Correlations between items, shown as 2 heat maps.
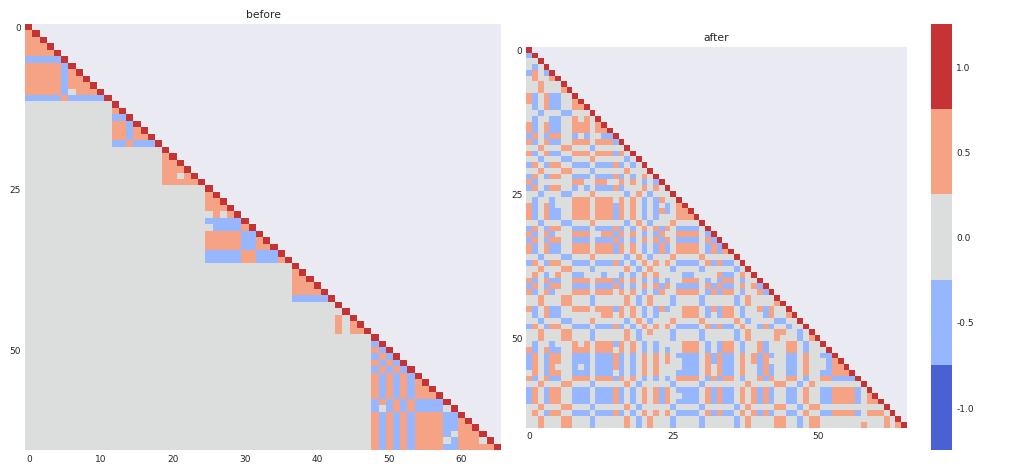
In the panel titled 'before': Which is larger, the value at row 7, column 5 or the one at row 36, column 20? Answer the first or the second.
the second
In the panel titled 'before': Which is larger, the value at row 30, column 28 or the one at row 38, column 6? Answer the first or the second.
the second
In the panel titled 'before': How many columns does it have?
66
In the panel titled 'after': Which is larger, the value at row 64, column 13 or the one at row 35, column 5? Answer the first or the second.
the first
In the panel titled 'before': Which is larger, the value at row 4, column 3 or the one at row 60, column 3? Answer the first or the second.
the first
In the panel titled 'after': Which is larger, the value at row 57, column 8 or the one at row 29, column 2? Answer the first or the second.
the first
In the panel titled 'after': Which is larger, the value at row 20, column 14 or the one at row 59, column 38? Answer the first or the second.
the second
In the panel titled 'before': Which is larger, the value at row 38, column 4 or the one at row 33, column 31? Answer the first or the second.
the first
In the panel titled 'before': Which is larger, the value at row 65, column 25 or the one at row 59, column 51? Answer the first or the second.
the second
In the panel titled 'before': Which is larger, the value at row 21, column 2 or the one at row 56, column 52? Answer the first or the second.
the second
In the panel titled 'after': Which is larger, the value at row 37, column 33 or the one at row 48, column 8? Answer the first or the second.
the first
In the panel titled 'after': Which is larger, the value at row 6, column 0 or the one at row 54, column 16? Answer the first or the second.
the first
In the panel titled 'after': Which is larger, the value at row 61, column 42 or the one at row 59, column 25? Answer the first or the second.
the second
